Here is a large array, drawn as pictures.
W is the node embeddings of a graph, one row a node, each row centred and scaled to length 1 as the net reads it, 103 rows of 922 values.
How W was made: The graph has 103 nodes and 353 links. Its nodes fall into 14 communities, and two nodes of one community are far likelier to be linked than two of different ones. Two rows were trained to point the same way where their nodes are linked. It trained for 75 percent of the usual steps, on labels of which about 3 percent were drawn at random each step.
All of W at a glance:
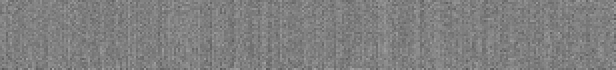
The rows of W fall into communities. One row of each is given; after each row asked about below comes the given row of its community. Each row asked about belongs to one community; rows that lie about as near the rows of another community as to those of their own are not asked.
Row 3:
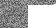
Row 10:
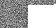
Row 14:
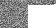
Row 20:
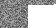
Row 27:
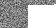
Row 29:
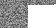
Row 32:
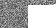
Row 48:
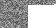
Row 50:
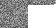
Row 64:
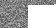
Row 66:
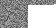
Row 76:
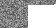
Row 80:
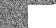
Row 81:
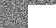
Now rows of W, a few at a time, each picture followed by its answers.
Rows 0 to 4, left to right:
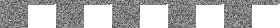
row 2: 10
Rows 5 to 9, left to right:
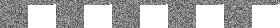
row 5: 64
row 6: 20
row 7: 64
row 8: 32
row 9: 66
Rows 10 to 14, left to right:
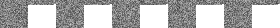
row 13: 81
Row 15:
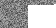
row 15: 76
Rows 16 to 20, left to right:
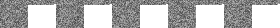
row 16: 66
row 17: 20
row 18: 20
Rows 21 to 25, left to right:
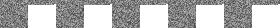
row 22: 10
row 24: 50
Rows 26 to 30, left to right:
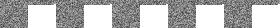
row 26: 3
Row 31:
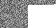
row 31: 81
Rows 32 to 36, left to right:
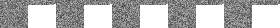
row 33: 20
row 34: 50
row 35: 50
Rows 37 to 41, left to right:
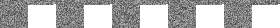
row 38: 14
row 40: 66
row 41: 14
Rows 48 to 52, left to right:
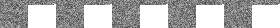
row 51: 29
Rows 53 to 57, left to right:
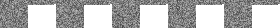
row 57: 76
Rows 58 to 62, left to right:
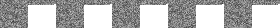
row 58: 48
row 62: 48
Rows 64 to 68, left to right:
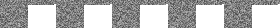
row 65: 76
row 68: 76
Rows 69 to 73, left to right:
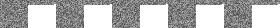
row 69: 76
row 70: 64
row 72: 80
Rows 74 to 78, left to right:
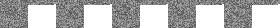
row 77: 64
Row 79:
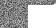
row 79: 80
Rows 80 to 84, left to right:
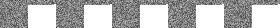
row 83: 29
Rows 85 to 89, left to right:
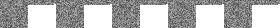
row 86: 20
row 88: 14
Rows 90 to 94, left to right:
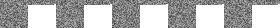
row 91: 64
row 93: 10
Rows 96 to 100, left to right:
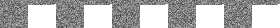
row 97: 66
